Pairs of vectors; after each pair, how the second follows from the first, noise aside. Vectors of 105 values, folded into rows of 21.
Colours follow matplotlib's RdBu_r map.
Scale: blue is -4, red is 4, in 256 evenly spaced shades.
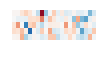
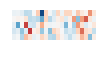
negated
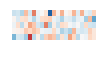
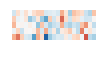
shuffled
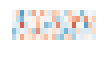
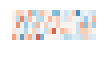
shuffled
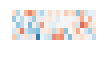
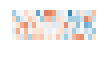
reversed
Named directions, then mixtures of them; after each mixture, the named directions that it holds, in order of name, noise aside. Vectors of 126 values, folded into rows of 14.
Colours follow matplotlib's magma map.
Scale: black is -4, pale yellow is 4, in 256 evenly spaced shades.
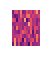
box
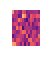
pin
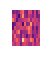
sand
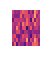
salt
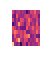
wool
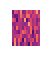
box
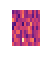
sand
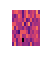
box, sand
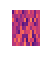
box, salt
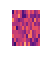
pin, salt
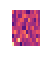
pin, wool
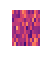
pin, salt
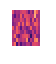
salt, wool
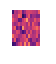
pin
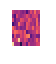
wool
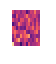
wool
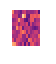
pin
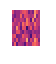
salt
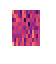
box, pin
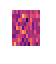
box, pin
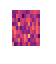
pin, wool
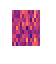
salt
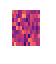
pin, wool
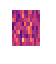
sand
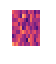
pin, salt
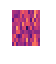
salt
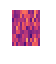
salt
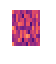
sand, wool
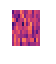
box, sand
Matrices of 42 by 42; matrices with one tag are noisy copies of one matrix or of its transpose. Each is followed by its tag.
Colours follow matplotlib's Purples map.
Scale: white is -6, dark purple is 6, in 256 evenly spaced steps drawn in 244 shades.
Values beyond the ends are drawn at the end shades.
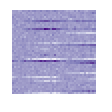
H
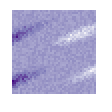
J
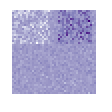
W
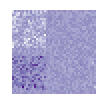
W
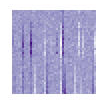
H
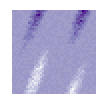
J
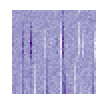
H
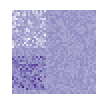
W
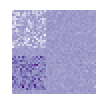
W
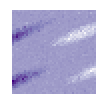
J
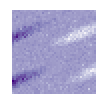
J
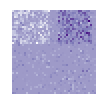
W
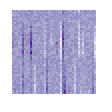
H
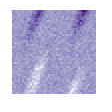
J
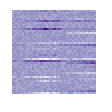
H
